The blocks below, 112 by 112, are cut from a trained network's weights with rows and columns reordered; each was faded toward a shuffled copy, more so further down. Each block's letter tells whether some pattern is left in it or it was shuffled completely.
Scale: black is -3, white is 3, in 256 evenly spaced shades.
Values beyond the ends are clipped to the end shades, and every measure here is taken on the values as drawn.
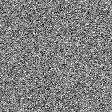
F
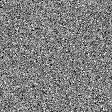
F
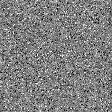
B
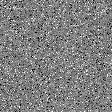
F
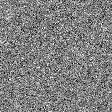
F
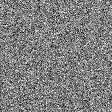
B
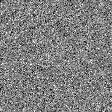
B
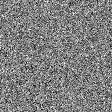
F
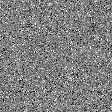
B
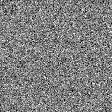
B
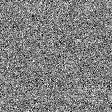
B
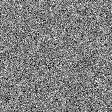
F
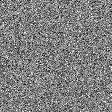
F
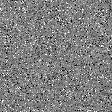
B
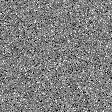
F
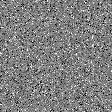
F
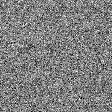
B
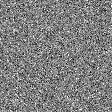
F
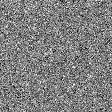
F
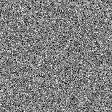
F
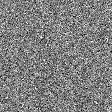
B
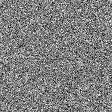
F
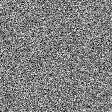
B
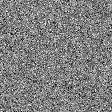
F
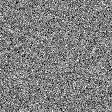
F
